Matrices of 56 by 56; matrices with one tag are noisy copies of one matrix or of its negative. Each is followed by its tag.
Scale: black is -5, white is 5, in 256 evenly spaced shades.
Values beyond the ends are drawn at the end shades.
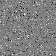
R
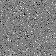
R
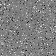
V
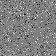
R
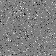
R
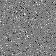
R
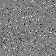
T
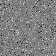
V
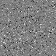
T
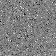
R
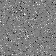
R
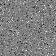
V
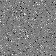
R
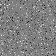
V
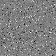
T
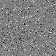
T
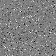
T
